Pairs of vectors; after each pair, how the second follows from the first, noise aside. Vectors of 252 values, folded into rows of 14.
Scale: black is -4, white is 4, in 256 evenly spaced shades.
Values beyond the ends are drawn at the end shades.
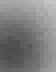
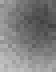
reversed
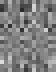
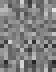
reversed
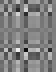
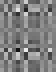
negated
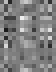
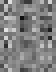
negated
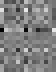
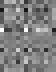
negated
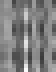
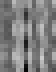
negated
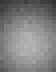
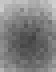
negated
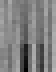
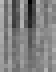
reversed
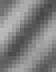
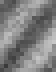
reversed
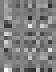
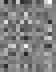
reversed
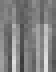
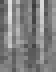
reversed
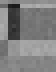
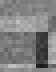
reversed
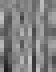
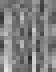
negated
